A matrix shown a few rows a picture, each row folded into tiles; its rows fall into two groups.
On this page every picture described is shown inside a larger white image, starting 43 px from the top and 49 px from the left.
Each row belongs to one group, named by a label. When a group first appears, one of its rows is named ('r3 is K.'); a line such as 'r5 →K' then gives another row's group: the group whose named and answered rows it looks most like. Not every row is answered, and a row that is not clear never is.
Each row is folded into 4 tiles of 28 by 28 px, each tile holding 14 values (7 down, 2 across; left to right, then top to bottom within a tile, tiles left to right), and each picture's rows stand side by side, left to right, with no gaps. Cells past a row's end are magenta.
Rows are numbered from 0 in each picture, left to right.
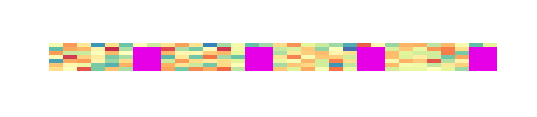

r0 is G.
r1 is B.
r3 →G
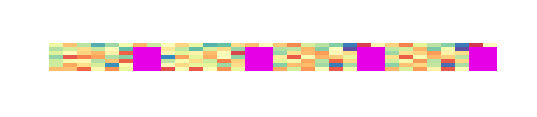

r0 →B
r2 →B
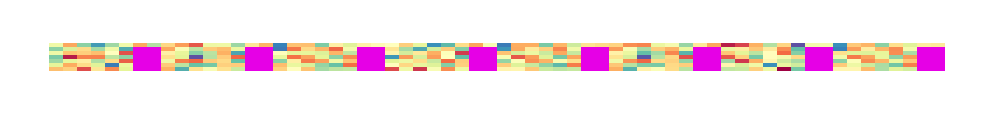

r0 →B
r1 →G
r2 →G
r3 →B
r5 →G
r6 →G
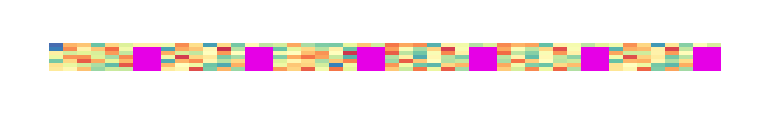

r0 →G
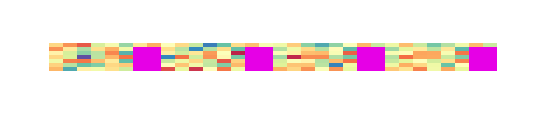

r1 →B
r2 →B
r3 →B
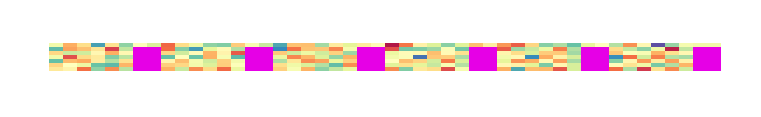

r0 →G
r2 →G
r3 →B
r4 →B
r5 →B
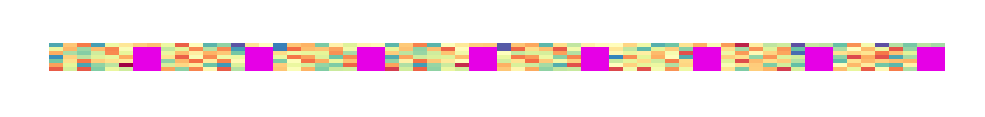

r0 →G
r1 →B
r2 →G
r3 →G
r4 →G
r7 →B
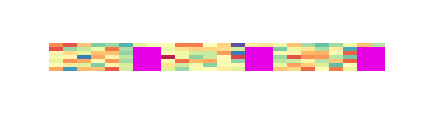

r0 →B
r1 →G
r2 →B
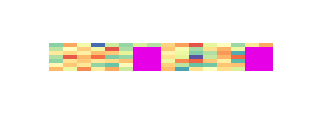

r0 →B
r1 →G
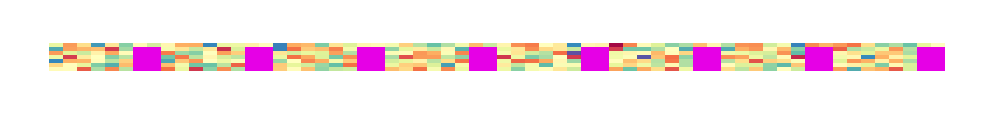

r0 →G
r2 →G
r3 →B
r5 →B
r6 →G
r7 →B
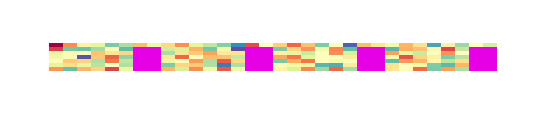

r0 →B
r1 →B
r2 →G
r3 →G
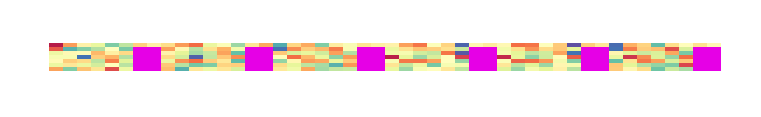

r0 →B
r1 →G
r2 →G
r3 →G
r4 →G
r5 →G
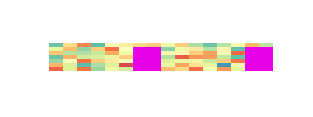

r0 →G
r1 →B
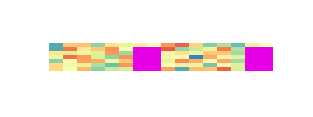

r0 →G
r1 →B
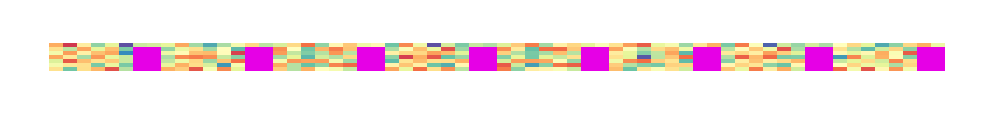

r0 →B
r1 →B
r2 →G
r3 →B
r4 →G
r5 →G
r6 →B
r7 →B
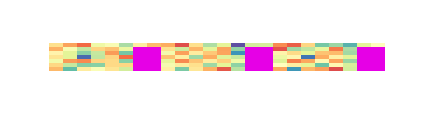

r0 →G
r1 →B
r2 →B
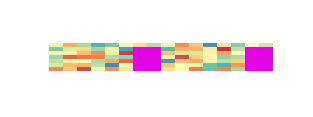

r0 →B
